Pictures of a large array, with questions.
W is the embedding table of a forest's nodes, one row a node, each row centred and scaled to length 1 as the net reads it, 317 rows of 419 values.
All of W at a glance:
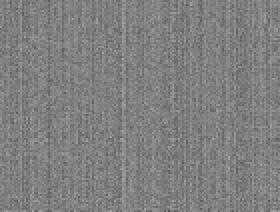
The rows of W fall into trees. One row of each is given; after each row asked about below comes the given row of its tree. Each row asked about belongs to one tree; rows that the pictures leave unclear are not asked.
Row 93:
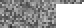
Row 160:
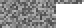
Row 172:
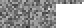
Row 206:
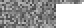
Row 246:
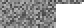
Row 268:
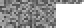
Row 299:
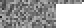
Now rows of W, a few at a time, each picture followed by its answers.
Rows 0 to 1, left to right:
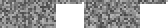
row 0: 206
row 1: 160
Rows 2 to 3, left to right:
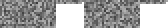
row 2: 206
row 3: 268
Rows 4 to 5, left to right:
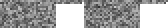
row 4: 160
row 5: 299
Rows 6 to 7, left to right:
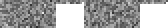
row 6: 268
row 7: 299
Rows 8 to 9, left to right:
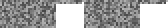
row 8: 206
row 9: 160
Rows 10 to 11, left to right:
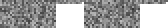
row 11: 246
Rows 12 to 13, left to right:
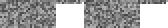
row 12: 268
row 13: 160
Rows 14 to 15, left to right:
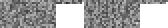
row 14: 160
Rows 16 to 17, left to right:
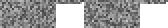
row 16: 246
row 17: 93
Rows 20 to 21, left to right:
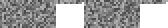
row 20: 172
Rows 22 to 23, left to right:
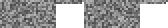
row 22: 160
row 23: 172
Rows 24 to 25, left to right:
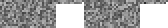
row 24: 206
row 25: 299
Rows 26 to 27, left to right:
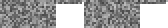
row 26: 160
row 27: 160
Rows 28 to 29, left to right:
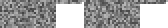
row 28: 206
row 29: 160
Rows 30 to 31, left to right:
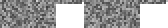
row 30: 160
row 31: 160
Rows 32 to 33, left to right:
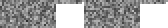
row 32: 206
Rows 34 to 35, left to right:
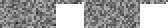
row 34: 160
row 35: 172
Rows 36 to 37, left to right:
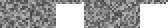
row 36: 268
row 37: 299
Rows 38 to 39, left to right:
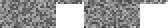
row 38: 160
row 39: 268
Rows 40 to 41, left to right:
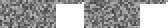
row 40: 172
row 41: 268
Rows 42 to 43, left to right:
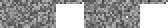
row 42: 299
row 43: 299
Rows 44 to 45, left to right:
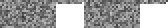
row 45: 299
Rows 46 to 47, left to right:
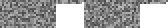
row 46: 206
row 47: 299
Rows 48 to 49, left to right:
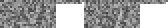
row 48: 206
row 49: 206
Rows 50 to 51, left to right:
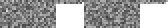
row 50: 172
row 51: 206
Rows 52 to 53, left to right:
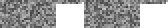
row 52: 268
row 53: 160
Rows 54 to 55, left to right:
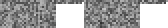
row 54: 160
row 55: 160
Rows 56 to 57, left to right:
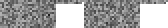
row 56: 246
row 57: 172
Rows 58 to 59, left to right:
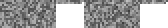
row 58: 206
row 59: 299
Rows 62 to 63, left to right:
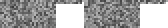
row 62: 160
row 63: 268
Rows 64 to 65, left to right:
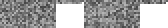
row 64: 206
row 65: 246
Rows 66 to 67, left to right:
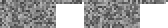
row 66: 160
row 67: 246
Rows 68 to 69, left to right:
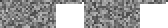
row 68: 299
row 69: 246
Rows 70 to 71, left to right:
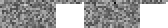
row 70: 268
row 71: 246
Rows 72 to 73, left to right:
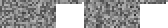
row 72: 206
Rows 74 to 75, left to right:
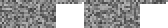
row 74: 206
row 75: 160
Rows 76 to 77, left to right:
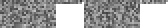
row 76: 160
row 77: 206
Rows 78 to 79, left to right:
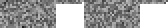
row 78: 268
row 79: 299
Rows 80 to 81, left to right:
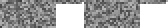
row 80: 268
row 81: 160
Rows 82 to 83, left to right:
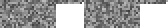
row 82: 299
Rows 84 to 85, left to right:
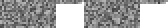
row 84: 206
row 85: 206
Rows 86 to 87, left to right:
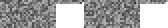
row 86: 299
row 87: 206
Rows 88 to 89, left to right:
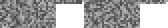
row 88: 160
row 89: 268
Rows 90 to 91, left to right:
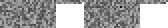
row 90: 206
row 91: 299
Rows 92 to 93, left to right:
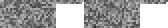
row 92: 268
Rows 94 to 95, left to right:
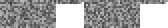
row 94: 246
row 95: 268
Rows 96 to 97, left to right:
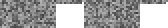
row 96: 160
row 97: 246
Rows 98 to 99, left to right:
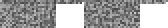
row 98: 160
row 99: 206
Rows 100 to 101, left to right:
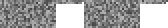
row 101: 172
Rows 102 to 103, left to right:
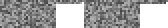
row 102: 268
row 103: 160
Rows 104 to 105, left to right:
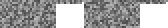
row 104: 172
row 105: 268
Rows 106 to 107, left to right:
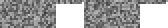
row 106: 172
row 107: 160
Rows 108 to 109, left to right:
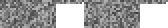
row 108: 299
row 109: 246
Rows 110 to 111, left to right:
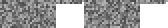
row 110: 160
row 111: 206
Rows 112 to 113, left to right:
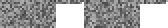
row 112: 246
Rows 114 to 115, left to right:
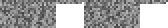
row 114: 206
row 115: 299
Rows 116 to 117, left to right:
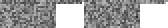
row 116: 160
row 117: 206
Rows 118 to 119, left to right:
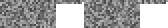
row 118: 206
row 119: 172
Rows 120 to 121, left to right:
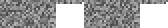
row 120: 172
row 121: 172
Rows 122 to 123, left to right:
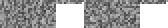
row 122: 206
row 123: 160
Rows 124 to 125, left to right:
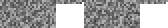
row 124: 299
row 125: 172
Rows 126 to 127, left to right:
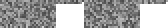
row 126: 246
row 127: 172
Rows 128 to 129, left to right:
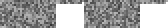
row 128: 93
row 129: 206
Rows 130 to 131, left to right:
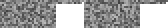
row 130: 206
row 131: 160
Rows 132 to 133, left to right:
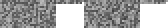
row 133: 206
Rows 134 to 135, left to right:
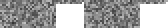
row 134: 299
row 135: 268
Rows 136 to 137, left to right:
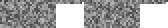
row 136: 93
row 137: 246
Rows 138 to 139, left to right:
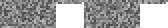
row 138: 206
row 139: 172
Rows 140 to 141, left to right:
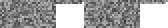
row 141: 206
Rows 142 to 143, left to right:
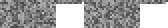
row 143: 246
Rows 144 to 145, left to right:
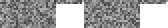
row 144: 160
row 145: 160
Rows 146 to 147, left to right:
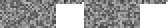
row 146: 299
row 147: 172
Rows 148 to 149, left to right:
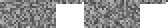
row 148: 268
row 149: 246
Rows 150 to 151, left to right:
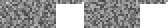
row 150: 172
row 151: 268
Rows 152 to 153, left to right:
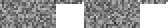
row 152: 160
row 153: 172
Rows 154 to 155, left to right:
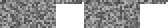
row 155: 160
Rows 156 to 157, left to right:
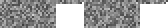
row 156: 172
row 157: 172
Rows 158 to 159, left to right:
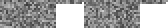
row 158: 93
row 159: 246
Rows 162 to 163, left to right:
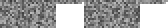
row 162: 206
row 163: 206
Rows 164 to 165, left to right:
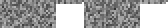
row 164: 172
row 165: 172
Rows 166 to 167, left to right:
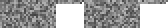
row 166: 299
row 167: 172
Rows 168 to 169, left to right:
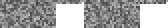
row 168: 268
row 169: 160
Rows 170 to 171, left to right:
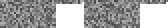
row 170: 268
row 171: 93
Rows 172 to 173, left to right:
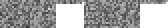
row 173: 206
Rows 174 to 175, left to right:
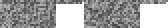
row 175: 93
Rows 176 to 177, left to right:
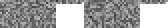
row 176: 268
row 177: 268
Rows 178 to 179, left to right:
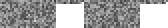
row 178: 246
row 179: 268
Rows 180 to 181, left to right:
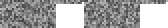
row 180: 93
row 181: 206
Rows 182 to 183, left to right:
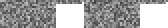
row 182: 268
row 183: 268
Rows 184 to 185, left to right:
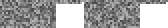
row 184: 206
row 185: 268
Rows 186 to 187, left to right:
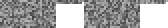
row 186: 246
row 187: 206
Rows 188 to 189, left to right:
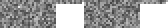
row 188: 172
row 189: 206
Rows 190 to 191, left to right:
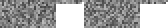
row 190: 206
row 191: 172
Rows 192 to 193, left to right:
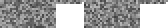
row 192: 268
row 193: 268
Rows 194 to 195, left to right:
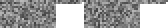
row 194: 246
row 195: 93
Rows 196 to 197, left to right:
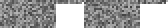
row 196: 246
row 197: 160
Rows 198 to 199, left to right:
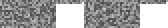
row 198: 206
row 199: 160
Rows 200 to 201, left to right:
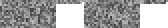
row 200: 206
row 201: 93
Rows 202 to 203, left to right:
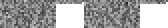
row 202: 206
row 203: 206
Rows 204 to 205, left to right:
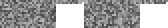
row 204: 206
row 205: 172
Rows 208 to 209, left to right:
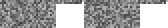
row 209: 160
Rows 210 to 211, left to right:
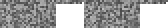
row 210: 160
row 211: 160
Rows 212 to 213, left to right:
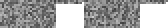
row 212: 246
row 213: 206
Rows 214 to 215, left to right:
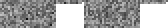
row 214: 246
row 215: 206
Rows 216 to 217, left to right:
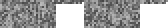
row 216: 160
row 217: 93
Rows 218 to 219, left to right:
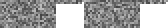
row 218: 160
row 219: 268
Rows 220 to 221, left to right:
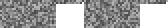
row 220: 299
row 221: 160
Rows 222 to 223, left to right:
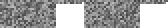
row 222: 93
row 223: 246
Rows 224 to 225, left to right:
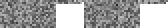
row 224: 246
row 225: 172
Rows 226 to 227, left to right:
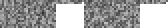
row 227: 299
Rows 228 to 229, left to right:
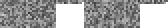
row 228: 246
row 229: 246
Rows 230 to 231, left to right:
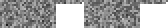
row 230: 172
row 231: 246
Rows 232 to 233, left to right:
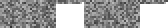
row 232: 246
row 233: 246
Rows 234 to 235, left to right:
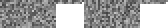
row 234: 299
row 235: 206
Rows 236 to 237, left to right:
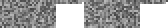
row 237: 246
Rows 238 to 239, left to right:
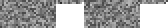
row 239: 299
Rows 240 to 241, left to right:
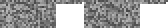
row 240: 160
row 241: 93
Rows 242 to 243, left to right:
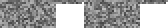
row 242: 268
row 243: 160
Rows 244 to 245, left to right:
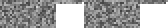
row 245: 160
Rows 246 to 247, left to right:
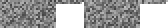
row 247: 172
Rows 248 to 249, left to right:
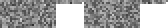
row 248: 172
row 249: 246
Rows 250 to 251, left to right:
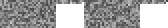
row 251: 299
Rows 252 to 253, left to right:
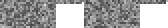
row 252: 93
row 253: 160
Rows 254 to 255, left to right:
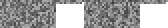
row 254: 299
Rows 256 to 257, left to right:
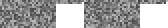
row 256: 206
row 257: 160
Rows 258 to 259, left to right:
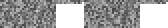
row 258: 206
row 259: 206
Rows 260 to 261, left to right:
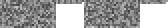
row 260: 172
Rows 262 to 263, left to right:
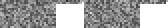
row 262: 268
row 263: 160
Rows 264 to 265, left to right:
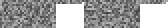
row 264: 172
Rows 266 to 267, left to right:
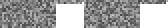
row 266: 172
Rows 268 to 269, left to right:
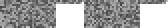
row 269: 160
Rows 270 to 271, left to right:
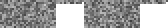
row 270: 93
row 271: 246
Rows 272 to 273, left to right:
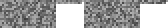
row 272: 206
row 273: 160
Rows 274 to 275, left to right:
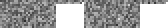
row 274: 299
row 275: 172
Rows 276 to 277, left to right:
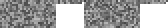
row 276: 172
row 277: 299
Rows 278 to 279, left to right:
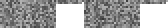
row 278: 246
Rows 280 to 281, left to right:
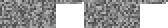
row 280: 206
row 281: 172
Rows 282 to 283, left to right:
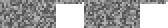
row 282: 172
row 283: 206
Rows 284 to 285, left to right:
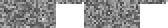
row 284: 93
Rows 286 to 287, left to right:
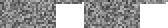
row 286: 160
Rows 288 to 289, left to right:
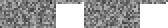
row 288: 206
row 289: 172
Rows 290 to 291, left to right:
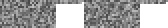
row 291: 93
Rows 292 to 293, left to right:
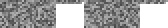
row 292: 268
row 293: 268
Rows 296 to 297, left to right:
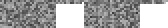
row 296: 93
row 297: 246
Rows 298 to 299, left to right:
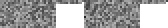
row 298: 246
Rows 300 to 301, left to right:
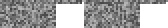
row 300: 160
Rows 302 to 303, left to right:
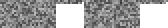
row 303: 268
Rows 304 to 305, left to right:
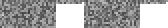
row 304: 206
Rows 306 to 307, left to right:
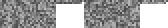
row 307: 299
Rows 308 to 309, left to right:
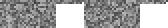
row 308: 160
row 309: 299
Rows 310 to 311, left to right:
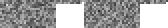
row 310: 268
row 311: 172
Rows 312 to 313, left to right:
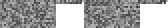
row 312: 160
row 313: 160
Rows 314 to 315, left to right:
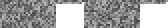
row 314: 299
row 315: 206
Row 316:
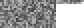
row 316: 206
